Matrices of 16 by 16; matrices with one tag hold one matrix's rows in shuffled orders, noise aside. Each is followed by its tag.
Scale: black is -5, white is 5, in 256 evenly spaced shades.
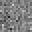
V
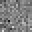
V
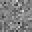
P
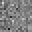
V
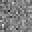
V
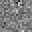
P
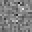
P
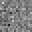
V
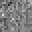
V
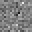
P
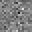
P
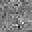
P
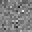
P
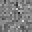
P
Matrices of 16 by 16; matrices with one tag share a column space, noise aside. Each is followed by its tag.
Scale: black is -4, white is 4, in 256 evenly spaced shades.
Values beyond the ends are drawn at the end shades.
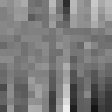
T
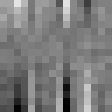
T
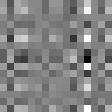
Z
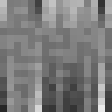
T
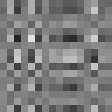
Z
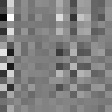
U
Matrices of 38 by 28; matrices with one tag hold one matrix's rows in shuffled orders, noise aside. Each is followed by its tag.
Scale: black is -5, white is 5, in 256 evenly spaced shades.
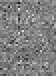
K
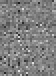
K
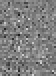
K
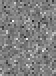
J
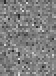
K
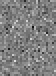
J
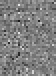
K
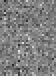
K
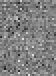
K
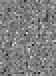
J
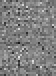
K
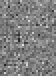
K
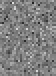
J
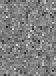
J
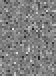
J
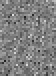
J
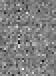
K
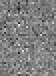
K
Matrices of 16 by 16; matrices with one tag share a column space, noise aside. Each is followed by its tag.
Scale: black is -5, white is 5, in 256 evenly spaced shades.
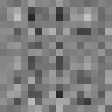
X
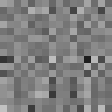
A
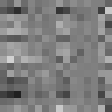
A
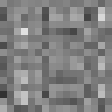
X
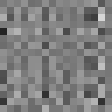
X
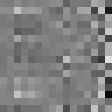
A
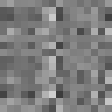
X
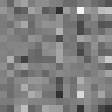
A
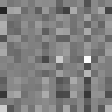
A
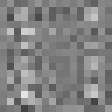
X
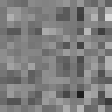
X
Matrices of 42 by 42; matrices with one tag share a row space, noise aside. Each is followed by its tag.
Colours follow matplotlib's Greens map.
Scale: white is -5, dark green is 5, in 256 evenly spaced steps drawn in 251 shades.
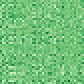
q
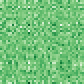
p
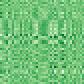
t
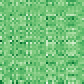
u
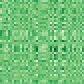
t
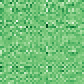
u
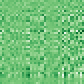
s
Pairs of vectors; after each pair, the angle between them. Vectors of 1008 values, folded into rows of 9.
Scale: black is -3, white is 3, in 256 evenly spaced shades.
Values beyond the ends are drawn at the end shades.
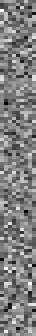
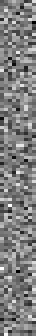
orthogonal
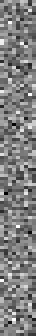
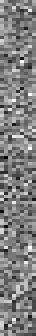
partly aligned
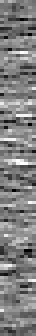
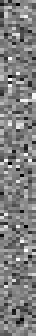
orthogonal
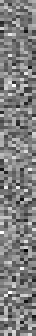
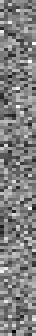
partly opposed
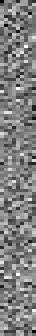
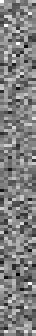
nearly opposite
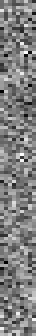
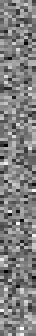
orthogonal
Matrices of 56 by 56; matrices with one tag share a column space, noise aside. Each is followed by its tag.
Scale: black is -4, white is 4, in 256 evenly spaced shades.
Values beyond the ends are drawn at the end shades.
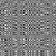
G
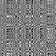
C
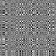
G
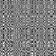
C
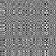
G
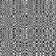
C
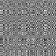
G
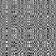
C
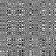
G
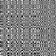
C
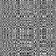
C
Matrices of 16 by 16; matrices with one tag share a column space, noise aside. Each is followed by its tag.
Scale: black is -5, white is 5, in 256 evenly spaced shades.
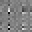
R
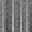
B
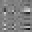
R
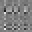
R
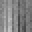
B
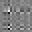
R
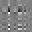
R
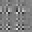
R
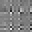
R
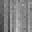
B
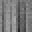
B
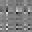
R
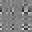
R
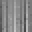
B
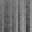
B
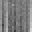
B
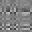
R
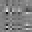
R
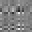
R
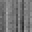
B
